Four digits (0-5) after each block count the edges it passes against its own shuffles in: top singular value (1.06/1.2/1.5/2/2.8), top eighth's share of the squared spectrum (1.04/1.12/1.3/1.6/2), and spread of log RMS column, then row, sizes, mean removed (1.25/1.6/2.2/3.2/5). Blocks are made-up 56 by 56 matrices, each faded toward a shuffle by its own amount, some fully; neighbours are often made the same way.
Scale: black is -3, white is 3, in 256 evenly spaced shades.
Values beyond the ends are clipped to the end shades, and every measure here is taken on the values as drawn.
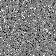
0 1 0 0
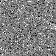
0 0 0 0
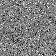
0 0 0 0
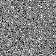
1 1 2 0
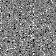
1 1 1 0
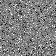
0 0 0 0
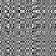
5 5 4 4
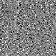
3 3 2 1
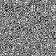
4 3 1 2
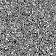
0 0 0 0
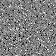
1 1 0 0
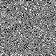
3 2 0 1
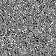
2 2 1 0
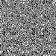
3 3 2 1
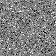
0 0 0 0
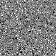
3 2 1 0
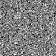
3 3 0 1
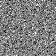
1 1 0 0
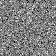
1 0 0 0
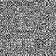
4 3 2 2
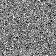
0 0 0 0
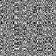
4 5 3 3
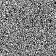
2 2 0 0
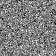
0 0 0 0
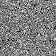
0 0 0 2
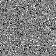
1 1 0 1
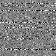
2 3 0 4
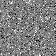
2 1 0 0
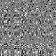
4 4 2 2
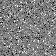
1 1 0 0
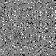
3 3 1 1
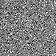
2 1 0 0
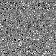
1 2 0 2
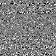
1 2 0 3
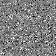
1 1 0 1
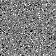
0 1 0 1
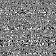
1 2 0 3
